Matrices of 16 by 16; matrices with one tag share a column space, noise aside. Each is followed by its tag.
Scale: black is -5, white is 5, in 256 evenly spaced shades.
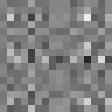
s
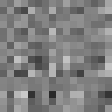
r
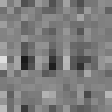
r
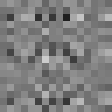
s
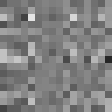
s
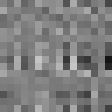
r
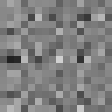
s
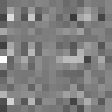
s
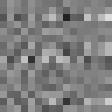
s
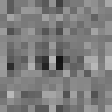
r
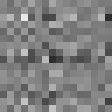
s
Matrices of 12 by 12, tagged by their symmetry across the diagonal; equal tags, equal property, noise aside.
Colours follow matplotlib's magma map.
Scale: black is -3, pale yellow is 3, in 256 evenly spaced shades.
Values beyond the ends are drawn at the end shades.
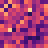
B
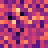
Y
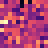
Y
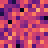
B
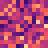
B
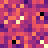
B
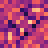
B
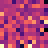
Y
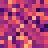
Y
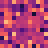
Y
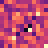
B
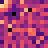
B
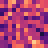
Y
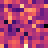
Y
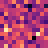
Y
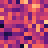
Y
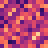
B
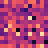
Y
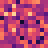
B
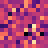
Y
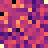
B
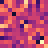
B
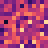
B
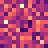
B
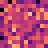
B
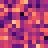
Y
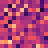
Y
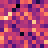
Y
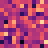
Y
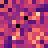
B
